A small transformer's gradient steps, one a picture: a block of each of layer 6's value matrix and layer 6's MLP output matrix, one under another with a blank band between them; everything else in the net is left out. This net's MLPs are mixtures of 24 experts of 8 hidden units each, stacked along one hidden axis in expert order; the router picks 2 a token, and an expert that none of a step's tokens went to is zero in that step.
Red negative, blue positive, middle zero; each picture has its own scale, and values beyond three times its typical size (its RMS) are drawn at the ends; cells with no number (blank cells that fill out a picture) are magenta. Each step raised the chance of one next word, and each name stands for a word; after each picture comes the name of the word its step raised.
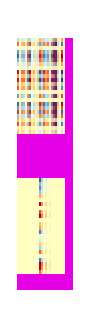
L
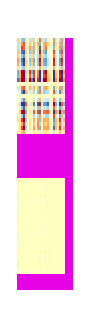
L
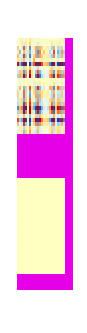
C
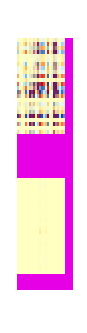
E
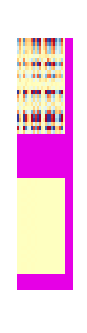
C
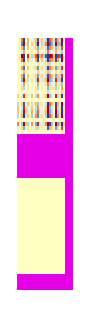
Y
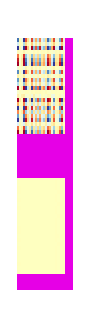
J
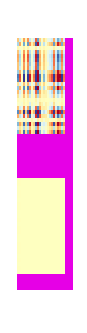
L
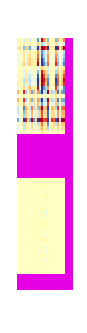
J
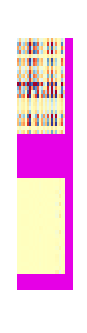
E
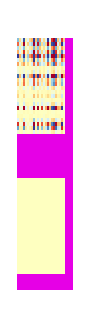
Y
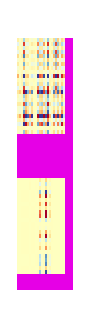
E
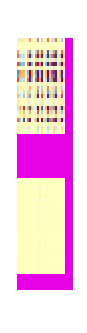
C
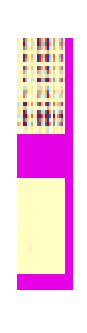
Y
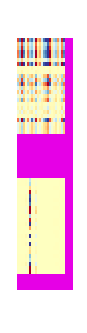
C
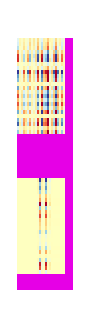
L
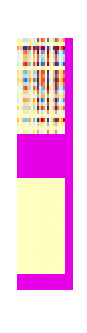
J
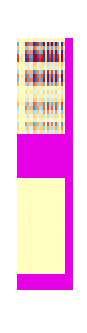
Y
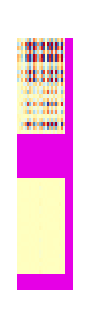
Y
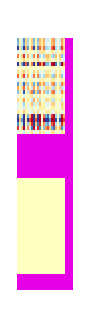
C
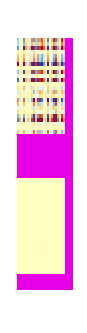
J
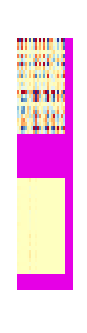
C
